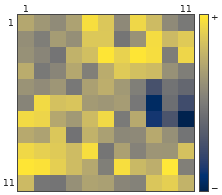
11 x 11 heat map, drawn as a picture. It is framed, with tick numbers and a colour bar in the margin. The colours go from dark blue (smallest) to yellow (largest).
Mirror symmetry: none. Ninth with the lowest average: middle right. Average level on the scale: 70%. Odd patch: lower, in the middle right.
